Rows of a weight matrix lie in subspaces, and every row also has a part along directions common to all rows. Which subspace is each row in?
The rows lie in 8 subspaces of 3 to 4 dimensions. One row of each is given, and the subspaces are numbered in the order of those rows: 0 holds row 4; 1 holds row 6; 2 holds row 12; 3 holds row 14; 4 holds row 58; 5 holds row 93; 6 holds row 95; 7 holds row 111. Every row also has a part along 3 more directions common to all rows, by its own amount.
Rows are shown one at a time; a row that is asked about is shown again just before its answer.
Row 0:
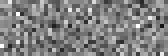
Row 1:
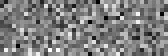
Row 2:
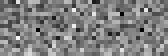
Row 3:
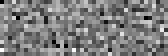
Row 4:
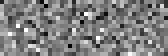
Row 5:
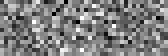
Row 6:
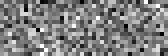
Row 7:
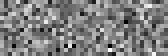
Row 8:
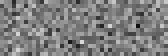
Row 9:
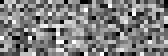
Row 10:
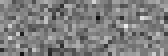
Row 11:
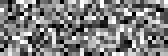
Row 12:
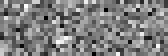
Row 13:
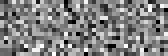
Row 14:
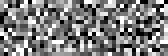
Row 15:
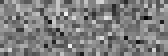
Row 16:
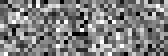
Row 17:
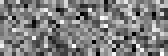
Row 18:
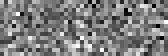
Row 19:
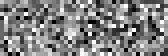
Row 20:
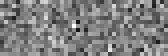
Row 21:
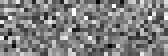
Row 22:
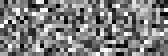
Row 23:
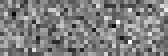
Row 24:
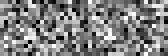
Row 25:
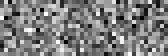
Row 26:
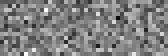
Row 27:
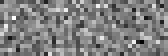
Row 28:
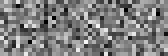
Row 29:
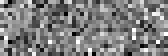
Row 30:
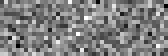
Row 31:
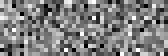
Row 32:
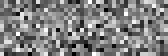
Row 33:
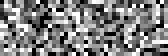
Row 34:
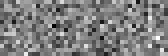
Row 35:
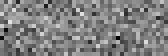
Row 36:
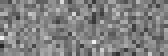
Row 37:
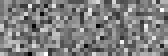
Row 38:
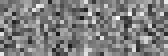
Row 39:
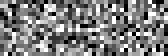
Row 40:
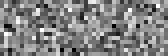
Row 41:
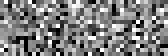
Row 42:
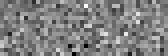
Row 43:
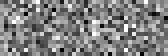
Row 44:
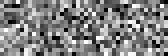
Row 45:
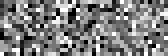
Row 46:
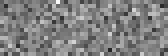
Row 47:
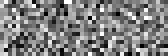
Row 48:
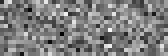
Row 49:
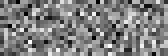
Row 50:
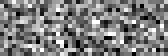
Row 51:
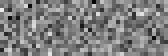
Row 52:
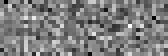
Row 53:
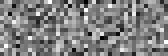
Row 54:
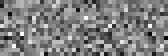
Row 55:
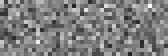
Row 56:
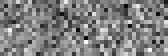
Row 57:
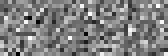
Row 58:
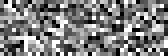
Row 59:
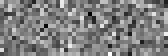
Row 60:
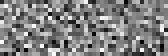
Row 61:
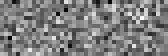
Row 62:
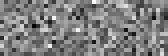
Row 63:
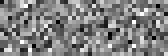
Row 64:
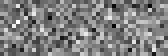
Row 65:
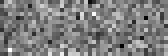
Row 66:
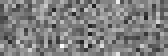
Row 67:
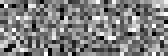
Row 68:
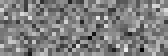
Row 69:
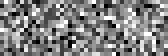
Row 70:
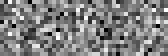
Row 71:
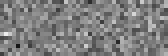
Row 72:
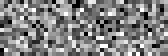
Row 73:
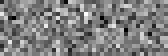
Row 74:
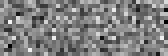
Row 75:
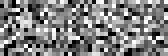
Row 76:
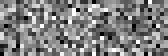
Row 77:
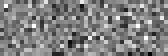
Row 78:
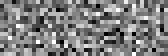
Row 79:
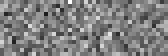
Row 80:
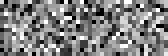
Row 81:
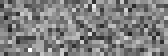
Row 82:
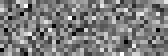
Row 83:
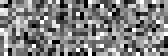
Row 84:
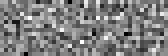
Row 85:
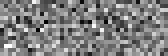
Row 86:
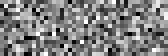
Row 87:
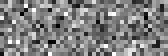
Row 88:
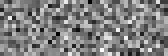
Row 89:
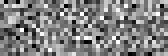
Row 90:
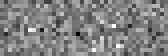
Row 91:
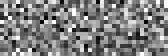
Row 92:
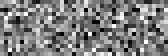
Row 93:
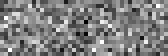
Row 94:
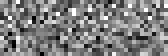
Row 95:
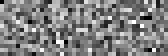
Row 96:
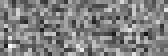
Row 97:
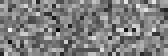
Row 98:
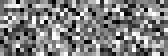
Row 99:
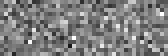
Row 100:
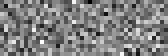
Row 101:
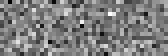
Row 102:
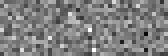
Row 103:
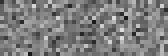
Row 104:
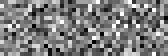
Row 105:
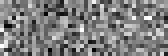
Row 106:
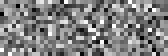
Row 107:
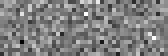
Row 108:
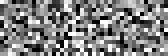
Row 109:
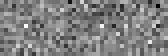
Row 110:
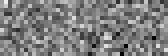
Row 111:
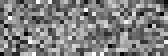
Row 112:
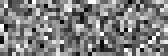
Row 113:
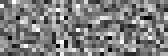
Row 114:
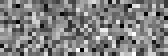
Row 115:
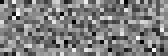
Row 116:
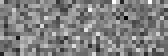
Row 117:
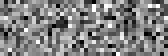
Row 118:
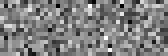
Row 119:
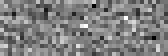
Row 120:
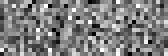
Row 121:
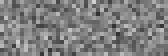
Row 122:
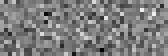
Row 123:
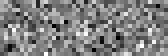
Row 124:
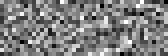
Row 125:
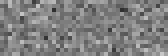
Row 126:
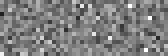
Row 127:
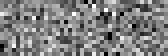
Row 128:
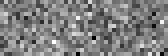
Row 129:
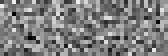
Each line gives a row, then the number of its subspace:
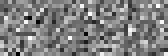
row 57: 5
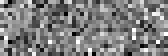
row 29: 4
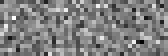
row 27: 6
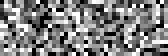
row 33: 6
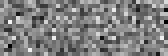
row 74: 1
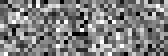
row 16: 5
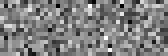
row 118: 3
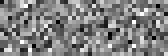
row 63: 7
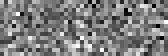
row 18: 1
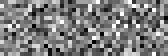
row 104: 3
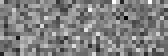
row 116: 2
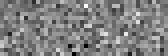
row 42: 1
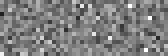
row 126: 7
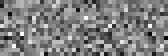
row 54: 5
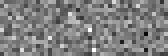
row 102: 2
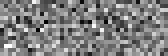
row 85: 1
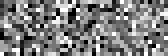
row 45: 2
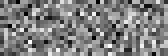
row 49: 3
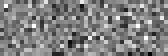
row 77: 7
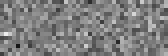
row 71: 5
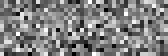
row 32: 1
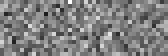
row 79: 2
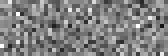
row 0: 4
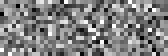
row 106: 3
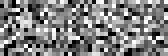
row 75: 1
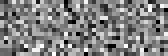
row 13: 6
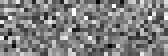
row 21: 0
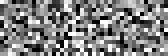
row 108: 6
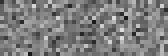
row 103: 5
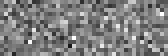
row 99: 3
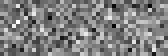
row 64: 3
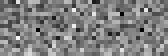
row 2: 0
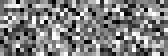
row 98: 0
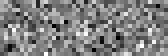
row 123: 5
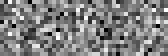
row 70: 1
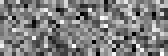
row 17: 0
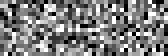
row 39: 5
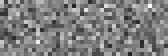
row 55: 3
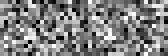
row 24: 1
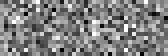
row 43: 5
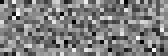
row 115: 6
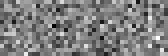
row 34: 5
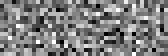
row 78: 6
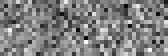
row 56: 0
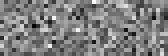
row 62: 0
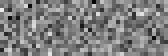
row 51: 7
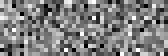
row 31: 4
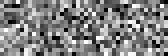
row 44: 0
